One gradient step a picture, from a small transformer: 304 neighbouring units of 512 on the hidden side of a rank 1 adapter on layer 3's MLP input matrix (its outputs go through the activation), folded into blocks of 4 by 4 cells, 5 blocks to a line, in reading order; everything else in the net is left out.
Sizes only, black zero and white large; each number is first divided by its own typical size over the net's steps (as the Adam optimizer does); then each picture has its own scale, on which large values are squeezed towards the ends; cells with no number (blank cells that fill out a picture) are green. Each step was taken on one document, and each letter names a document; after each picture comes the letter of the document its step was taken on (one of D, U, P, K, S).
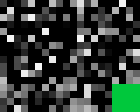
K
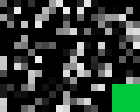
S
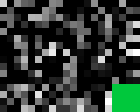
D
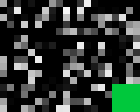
S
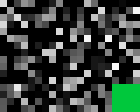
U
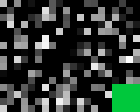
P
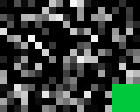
K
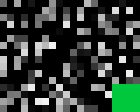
P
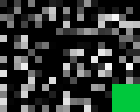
S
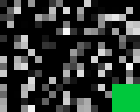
S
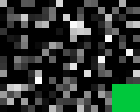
U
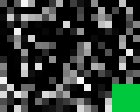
K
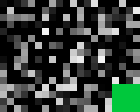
K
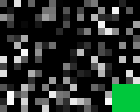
P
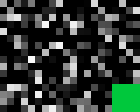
U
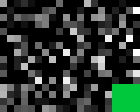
U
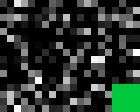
U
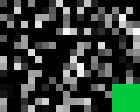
S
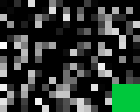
P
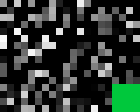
P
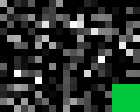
D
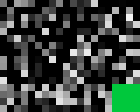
K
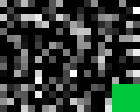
D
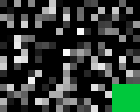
P
